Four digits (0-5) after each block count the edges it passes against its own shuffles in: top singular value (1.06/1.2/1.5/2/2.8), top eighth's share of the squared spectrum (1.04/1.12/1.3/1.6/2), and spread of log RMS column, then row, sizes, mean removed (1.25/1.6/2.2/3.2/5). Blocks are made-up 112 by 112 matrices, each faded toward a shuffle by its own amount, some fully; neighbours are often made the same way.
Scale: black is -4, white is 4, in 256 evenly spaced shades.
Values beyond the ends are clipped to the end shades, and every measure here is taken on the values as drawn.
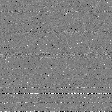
4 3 0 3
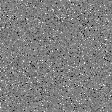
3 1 0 0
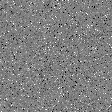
0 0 0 0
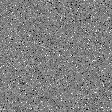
0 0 0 0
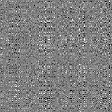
5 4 3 3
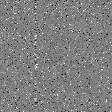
3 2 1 0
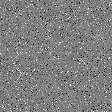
2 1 0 0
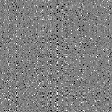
5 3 2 2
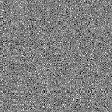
4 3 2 2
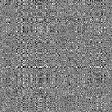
5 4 3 3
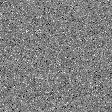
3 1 0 0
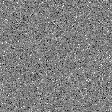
3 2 0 0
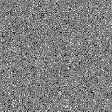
4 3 1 2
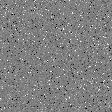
0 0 0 0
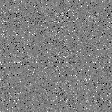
4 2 1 1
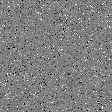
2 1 0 0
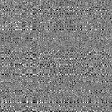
5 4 2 4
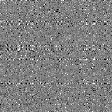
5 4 2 3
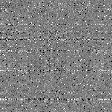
4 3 1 2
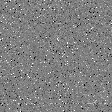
2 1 0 0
